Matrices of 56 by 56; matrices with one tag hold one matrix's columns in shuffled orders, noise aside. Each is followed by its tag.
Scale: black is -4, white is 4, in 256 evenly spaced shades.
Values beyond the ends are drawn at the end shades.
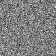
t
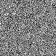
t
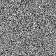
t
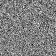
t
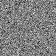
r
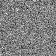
r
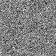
r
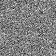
r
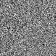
t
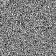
t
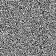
r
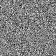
t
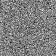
r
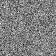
t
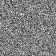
t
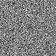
r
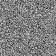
r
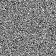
r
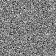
r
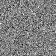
t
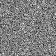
t
